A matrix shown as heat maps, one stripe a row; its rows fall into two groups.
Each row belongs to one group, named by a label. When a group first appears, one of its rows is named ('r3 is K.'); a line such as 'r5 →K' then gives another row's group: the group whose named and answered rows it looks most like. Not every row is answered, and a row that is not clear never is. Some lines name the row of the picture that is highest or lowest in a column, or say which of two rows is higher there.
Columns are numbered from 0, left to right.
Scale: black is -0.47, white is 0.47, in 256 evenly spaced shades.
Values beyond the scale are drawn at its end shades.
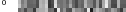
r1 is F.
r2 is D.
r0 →F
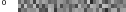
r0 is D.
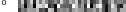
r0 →D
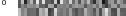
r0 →D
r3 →F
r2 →F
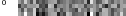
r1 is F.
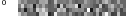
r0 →F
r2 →D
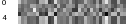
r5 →F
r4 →F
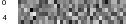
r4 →D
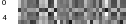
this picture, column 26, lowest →2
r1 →F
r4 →F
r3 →F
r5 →D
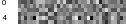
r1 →D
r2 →F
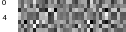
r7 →D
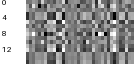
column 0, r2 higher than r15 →Yes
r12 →F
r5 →F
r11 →F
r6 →D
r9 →F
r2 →F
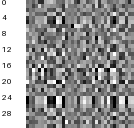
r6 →D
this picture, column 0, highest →20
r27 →D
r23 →F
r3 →F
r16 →D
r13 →F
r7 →F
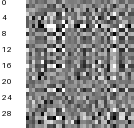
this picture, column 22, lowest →29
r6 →D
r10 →F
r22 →F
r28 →D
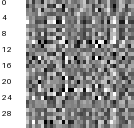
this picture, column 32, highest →10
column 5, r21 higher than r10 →No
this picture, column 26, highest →22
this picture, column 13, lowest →10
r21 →D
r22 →D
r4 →F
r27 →F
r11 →D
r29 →F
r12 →F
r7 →F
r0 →D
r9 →F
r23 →F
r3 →D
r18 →F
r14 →D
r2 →D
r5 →F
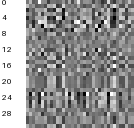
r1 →F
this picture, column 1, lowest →23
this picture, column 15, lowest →7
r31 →F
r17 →D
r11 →D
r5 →D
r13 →D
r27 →F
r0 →D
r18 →D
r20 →F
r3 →D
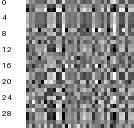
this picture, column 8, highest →20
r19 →F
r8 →F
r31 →D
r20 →D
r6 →F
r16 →D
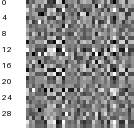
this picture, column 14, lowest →22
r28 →D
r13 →D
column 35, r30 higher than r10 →No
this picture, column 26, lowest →14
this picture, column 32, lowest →12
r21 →D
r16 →D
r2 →F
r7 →F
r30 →F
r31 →F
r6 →D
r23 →F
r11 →F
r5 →D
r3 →D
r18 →F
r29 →D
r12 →F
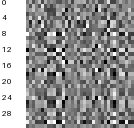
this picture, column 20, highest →6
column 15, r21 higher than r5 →No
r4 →D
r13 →F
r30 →F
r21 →D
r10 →F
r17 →D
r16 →F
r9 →D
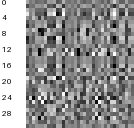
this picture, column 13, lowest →23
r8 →D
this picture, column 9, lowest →9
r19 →F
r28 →D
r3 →F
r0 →F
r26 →D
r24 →D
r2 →F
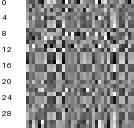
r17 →F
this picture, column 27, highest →15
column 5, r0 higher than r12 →No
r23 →F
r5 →F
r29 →F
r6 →F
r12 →F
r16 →F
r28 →F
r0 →D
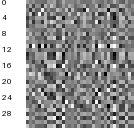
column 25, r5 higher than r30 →No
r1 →D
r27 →F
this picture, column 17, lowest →11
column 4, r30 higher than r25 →No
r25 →D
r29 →F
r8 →D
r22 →D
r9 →F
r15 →D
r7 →F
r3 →D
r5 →D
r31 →F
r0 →F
